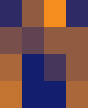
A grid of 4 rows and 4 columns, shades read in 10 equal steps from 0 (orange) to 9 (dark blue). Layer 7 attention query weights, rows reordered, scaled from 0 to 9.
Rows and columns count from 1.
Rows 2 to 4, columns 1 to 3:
5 6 4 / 3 9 7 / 2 9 9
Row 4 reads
2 9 9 3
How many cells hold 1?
0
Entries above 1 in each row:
3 4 4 4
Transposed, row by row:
8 5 3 2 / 4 6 9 9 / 0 4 7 9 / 8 4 4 3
